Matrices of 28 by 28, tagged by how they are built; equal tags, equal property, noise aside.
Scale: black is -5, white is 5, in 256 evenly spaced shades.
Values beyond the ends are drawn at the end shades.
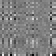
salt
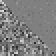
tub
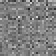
salt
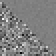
tub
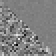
tub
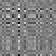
salt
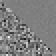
tub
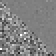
tub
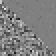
tub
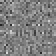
salt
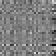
salt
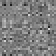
salt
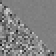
tub
